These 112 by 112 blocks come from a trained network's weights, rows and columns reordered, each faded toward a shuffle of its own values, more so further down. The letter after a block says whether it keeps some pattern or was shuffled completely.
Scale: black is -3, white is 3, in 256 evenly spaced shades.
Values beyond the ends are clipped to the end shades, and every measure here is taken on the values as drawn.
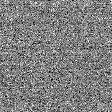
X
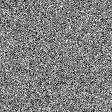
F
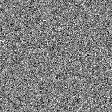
X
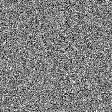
X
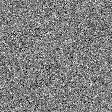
F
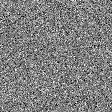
F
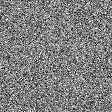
F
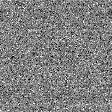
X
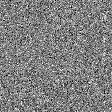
X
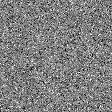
F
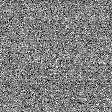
X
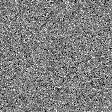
F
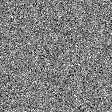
F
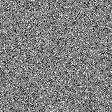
F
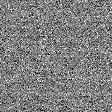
X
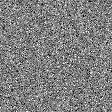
F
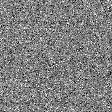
X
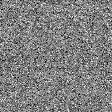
X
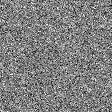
F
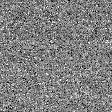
X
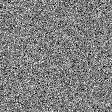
F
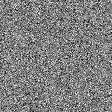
X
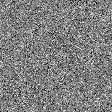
F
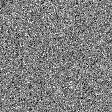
F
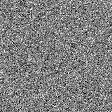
X
